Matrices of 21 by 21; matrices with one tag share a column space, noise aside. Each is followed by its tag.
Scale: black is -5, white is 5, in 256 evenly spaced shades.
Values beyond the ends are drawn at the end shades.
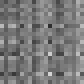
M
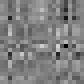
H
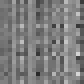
M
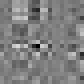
H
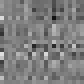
H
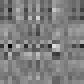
H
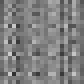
M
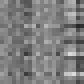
M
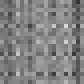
M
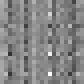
M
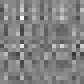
H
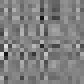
H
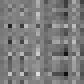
M
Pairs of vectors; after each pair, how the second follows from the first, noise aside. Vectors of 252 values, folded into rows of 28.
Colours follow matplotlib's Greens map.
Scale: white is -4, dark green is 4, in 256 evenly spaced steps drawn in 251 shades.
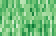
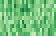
reversed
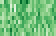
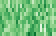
reversed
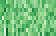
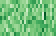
wrapped around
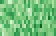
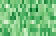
wrapped around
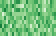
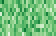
wrapped around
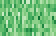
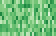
reversed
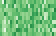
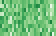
reversed
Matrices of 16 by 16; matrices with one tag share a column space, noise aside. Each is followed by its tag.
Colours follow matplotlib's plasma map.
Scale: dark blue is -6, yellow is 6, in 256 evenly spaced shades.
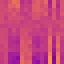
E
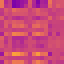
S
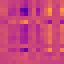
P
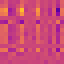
P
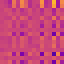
S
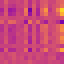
P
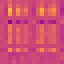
P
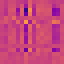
P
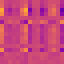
P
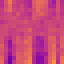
E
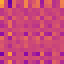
S
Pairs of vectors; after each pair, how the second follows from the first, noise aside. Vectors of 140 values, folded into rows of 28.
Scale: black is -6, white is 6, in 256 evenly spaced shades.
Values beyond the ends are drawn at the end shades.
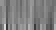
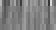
reversed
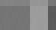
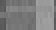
wrapped around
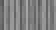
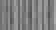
wrapped around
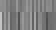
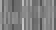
wrapped around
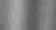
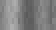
wrapped around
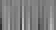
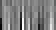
scaled up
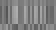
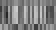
scaled up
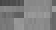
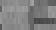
wrapped around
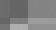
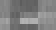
wrapped around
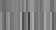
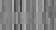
wrapped around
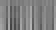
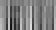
scaled up
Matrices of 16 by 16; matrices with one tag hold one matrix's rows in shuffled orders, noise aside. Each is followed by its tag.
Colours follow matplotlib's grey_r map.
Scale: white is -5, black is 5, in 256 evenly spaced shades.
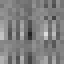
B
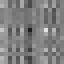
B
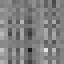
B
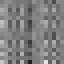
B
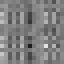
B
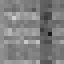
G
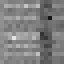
G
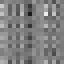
B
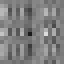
B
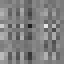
B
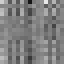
B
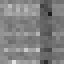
G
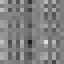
B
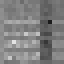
G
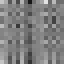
B
